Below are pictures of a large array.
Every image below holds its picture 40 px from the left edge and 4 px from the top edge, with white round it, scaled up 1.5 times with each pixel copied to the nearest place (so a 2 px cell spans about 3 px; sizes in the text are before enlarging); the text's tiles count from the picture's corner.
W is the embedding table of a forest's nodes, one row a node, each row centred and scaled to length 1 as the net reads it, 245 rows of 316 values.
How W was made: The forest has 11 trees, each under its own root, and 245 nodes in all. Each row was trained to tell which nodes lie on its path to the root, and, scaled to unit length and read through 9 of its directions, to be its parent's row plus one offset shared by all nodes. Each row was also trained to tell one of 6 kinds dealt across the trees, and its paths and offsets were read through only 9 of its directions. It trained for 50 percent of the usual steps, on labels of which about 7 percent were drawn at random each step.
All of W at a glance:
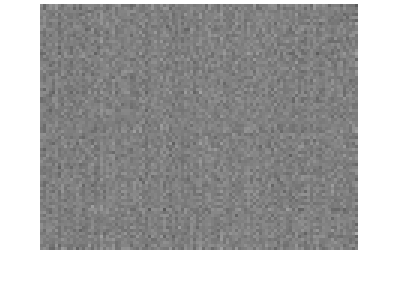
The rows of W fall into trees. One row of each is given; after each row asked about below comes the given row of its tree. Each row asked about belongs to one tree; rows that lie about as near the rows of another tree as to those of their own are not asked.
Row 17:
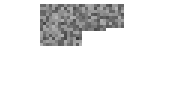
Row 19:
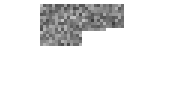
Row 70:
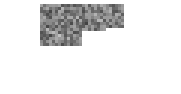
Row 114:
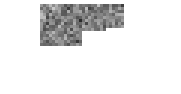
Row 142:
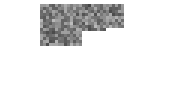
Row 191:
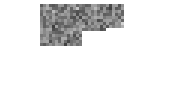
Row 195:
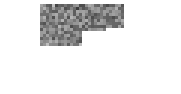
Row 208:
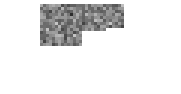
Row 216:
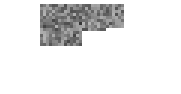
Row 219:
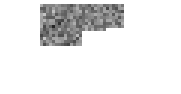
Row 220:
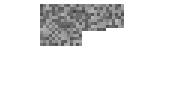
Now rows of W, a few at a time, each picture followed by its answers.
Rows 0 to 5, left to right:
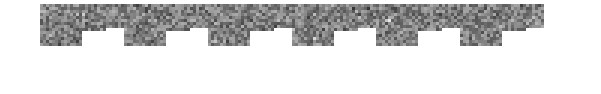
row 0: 114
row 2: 191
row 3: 216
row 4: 219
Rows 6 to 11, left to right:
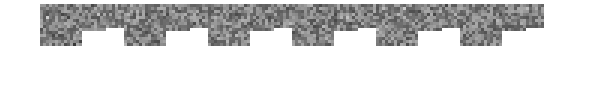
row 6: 195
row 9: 70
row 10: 220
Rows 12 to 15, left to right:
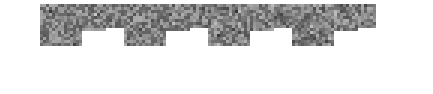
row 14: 220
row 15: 114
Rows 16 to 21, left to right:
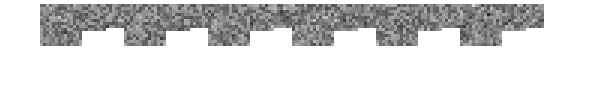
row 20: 70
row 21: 19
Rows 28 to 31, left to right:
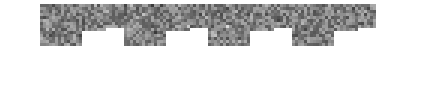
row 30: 195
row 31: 219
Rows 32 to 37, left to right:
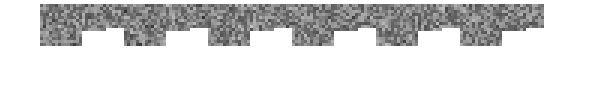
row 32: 195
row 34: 216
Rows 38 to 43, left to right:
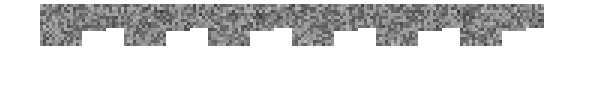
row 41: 220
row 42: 191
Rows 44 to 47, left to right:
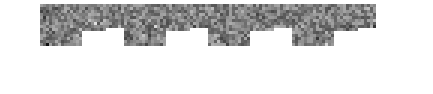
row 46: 19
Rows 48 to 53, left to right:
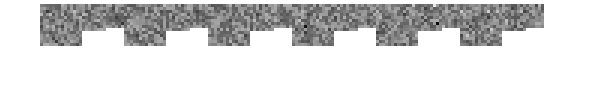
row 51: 216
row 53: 114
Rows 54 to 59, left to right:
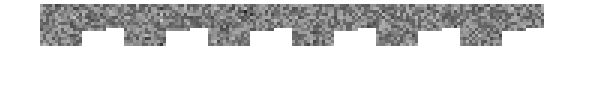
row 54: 19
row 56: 191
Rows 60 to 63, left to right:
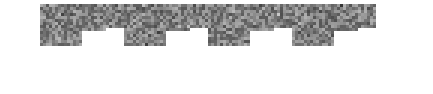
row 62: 195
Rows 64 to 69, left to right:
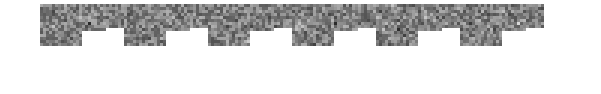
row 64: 220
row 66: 220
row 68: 220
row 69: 19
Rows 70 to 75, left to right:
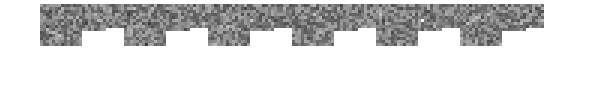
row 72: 19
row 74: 114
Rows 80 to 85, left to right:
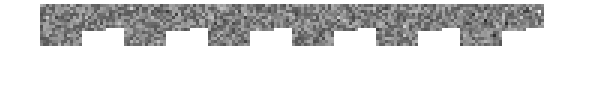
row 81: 220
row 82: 114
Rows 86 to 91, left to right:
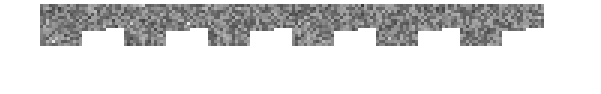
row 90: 114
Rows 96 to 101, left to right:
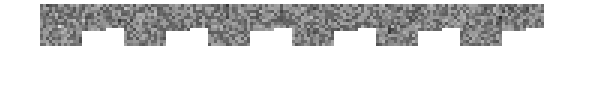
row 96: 195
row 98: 19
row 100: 191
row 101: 114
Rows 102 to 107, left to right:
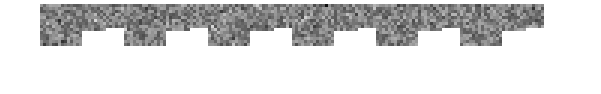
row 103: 219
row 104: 208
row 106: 220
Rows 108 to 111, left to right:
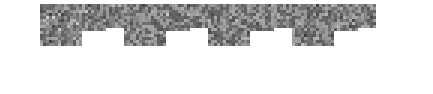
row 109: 19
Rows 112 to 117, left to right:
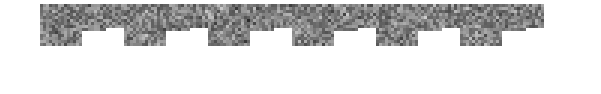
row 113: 220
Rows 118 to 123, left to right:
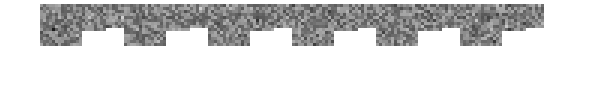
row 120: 19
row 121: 219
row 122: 219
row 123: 219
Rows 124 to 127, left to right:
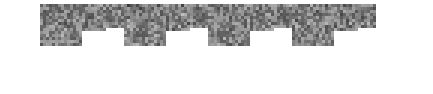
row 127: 19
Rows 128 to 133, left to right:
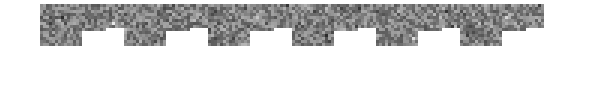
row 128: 19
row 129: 191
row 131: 114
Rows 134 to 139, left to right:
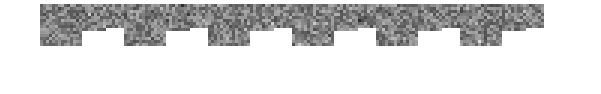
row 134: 220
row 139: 70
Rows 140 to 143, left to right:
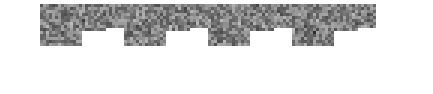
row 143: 216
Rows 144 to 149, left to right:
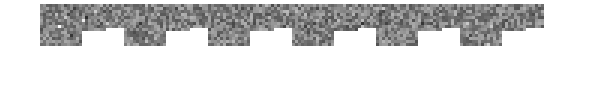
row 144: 195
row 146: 195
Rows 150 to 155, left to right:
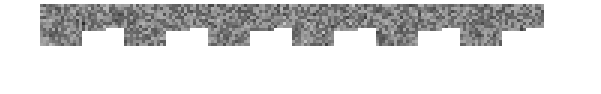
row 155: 219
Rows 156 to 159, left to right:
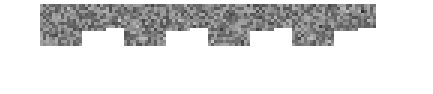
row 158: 219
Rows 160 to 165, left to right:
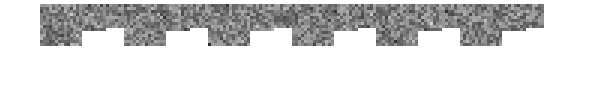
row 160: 216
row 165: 191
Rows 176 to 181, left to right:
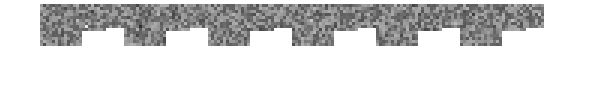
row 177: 219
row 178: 191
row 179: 19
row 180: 17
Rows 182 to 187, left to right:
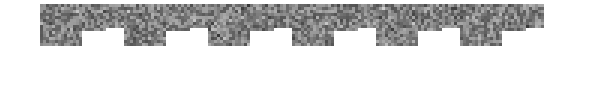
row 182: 19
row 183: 216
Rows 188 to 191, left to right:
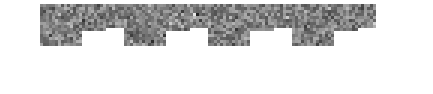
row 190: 195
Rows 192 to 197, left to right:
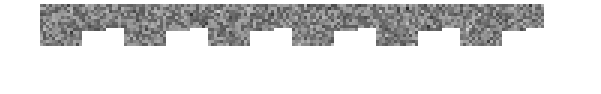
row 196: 216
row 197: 219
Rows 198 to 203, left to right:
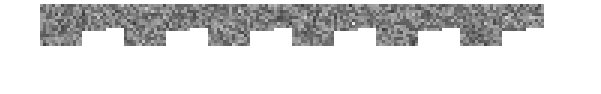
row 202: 19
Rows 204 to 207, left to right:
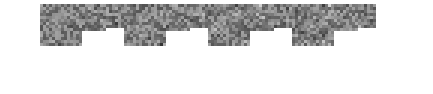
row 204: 208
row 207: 195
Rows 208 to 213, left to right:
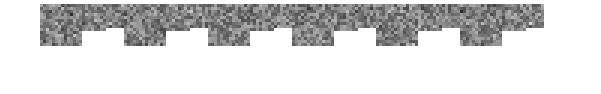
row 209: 220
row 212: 114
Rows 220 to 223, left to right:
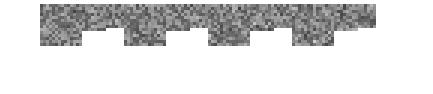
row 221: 216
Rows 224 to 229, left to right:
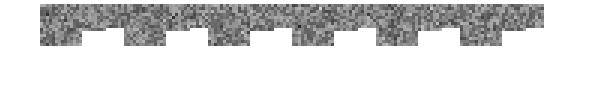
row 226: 216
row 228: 219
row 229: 17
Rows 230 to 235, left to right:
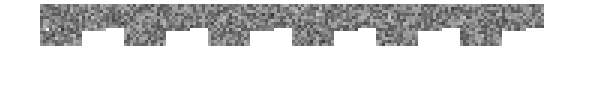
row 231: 220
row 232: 219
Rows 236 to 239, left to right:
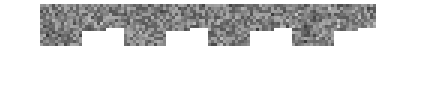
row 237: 220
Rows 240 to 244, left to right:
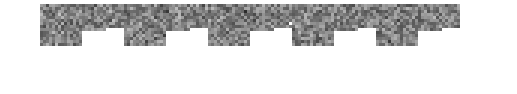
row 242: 219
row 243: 17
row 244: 70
